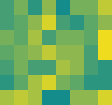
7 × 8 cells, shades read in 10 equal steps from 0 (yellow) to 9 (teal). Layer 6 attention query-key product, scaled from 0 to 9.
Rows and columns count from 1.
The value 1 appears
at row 2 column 4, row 6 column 4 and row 7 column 8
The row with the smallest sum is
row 4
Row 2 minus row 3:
2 0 1 -6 2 3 0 4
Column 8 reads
2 4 0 0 8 8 1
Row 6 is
8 6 3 1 5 6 8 8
